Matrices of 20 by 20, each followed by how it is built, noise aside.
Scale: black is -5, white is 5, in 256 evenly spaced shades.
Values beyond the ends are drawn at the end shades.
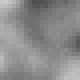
smooth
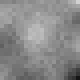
smooth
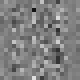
uneven columns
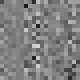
uneven columns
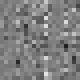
uneven columns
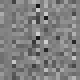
uneven columns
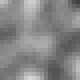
smooth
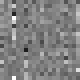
uneven columns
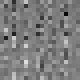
uneven columns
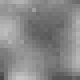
smooth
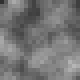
smooth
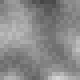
smooth
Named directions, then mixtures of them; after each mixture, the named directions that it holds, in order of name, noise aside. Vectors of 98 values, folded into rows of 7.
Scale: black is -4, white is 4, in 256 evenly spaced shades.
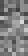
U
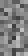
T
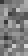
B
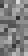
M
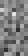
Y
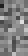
M, U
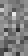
Y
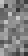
B, M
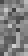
B, T, Y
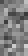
B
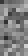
B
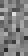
U, Y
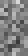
M, T, U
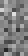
Y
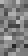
B, M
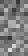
B, M, U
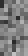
B, M, U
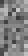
B, M, Y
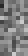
M, U
